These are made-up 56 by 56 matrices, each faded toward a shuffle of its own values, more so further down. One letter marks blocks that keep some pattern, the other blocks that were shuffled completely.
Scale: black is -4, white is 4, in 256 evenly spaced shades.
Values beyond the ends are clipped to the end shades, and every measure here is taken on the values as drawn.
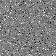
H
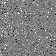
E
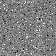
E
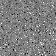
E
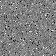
H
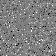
E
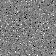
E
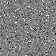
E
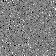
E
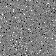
H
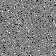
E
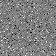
H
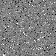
H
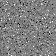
E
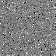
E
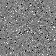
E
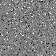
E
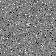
E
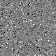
H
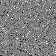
H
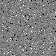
E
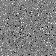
E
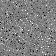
H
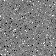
H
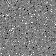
H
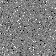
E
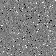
H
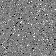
H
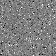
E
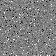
H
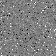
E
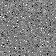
H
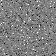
H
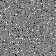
H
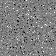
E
